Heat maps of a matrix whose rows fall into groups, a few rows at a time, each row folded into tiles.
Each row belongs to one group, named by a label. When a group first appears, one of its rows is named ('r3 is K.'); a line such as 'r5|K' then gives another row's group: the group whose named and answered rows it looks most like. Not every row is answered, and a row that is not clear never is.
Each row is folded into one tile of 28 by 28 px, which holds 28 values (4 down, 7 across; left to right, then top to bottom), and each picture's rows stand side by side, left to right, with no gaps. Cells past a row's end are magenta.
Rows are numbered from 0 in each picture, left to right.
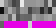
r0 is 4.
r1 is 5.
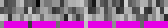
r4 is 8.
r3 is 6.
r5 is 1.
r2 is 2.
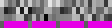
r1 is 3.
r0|1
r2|1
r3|2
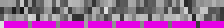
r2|2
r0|5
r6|8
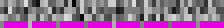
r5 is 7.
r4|1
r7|8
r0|2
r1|6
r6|8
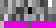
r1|4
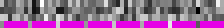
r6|6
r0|6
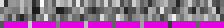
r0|2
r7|8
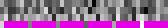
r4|7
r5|6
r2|8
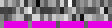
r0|1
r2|8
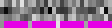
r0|1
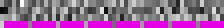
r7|8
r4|3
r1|7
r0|4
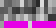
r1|4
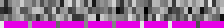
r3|8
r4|1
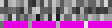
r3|5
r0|2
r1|7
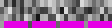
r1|2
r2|2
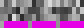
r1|3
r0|2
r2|1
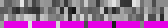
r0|5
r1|6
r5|7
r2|5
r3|3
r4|4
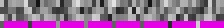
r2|3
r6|2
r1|8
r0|2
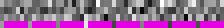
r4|3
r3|6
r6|3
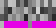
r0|1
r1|2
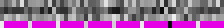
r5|5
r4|6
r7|5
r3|3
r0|5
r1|5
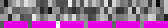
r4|1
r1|5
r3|1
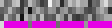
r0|7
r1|4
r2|2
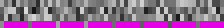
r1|8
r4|3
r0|7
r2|7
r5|1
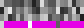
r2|1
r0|7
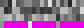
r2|7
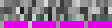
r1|7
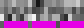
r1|6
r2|2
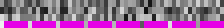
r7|1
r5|8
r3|7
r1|5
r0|6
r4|7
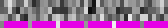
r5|6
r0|2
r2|6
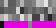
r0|8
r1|2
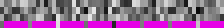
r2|6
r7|4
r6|4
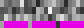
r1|4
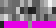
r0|8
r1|3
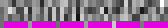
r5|4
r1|7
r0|7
